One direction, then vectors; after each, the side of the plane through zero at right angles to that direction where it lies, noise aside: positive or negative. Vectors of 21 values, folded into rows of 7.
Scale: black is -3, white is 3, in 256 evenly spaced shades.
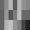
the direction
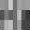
positive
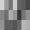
negative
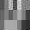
positive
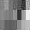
negative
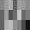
positive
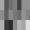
negative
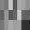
positive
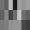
positive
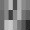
positive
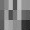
positive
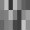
negative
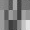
negative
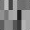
negative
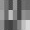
negative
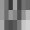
negative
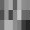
positive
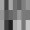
negative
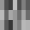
negative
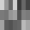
negative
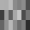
positive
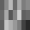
positive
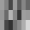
negative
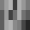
positive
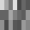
negative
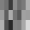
negative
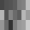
negative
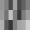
negative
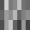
positive
